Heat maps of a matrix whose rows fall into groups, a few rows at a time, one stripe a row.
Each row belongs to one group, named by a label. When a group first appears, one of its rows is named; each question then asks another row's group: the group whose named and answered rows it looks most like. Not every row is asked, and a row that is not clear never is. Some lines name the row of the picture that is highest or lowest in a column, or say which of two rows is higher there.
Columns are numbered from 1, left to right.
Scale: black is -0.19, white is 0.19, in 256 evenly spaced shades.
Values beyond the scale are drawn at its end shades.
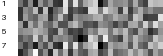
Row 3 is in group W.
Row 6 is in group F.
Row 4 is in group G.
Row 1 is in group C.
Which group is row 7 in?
C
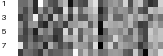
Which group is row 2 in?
C
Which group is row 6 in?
C
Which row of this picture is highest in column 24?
8
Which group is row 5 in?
C
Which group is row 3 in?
F
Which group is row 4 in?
C
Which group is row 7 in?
C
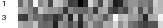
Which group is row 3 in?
C
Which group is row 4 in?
W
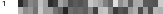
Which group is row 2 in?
G
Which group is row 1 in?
W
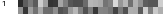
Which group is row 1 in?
W
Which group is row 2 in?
G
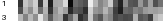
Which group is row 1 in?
F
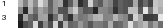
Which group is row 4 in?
F
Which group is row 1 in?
G
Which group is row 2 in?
G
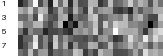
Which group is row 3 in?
W
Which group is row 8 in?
G
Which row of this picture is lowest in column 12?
4
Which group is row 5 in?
C
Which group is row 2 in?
G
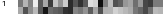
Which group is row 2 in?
C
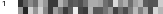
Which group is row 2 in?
G
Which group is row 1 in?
W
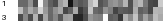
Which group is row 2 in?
G
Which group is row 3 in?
F
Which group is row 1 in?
W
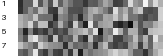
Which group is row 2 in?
W
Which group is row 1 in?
F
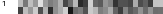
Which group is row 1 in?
G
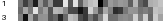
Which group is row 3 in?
G
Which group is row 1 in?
C
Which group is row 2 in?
F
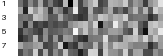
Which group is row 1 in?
C
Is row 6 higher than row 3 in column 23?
Yes
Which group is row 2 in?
G
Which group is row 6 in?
F
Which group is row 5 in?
C
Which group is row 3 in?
W
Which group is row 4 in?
C
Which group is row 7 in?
W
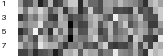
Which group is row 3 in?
W
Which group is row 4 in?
W
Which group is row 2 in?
G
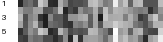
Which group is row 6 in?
C
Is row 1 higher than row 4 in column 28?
No
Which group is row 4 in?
C
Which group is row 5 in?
W
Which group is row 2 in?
W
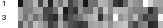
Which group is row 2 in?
W
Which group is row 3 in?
W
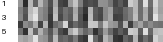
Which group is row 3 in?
G
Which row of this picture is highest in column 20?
4
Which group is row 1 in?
G
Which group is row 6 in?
G
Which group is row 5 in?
G
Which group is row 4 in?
F
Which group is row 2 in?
G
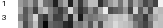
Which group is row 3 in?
C
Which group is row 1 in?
W
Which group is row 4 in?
C
